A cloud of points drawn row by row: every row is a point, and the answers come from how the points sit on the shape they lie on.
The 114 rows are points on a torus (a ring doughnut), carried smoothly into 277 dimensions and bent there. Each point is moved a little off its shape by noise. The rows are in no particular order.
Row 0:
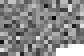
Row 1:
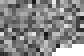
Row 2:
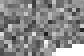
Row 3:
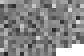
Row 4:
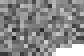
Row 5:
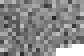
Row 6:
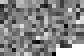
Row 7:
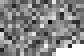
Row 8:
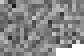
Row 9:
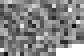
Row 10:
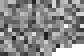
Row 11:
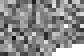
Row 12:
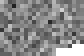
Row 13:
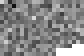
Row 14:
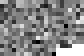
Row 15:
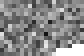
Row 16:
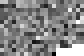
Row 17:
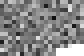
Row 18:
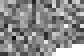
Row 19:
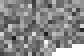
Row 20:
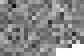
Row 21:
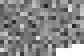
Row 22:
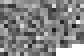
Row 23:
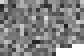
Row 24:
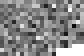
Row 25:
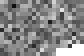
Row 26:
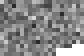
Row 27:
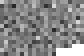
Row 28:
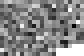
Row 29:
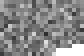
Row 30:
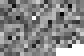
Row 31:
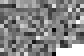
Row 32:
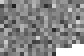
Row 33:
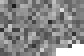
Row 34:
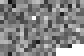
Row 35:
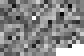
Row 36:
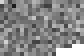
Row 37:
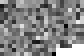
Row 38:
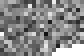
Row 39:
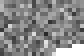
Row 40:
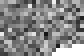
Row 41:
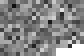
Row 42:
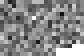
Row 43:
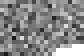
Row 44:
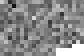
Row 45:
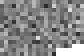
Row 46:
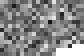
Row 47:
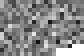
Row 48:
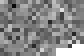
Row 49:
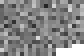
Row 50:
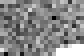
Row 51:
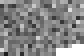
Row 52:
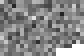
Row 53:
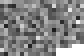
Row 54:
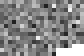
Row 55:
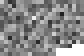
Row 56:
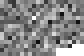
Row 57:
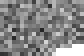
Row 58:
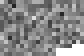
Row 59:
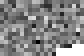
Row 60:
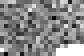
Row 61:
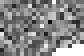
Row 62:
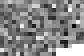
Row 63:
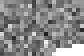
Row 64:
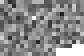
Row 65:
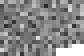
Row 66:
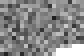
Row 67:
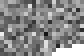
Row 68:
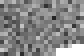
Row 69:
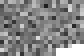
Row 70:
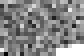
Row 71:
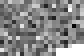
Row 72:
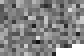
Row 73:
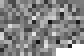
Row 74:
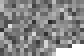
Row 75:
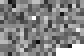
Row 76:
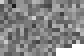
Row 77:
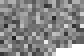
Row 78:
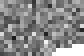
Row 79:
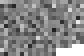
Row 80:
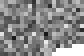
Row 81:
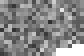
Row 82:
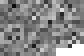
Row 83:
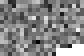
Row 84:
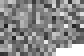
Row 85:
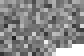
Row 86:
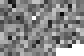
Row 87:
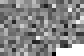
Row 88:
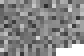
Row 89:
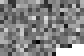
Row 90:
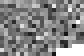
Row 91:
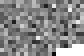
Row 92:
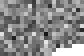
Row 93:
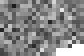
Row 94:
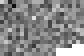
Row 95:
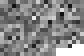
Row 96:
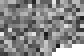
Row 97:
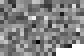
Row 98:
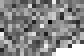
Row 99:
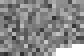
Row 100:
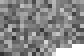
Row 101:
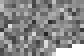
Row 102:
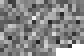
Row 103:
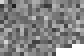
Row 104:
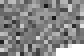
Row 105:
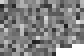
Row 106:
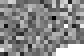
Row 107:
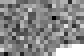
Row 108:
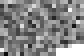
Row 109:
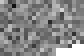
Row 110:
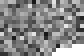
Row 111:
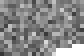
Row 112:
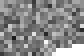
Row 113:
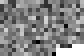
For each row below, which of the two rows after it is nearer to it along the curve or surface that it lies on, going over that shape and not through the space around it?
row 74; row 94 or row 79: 94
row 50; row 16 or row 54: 54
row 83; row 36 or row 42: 42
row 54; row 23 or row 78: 23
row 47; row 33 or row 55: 55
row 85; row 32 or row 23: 32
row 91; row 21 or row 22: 21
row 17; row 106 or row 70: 106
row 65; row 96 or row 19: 19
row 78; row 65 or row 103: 65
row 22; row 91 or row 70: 70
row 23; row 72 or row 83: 83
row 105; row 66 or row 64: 64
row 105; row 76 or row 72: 76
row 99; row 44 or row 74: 74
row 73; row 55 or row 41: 55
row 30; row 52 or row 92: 52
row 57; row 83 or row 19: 19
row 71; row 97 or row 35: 97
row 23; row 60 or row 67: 60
